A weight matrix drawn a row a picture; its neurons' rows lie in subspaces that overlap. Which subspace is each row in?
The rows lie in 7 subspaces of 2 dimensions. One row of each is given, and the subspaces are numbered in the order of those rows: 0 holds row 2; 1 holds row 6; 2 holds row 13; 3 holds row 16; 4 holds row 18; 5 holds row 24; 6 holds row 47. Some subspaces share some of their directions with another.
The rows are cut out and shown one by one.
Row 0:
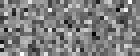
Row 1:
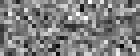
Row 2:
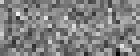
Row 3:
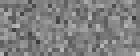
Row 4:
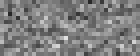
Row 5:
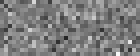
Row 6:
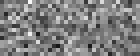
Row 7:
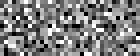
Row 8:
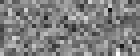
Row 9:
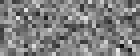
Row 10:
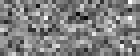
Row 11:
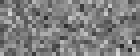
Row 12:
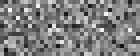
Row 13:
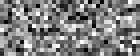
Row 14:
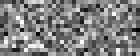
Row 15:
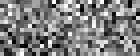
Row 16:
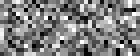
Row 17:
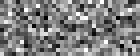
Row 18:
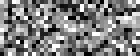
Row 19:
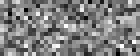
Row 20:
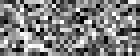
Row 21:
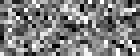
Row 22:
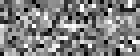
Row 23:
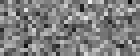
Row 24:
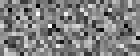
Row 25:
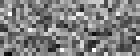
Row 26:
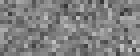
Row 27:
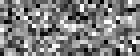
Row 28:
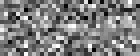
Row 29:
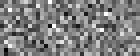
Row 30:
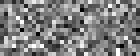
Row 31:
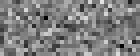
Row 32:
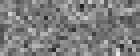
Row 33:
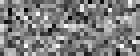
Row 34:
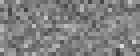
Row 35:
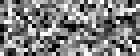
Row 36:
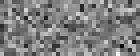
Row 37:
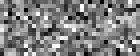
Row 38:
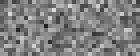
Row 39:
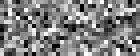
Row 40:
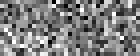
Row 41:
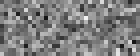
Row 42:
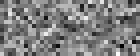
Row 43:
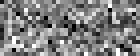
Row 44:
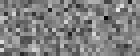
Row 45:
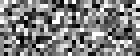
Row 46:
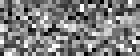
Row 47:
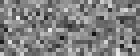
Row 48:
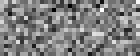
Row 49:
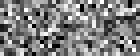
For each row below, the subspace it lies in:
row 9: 3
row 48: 4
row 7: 5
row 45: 4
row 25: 3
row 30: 2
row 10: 2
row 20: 2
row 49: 0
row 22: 4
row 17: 2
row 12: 5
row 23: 6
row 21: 3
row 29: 5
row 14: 2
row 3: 1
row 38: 4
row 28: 1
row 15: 0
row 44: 6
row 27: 2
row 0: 6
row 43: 0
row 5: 5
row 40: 0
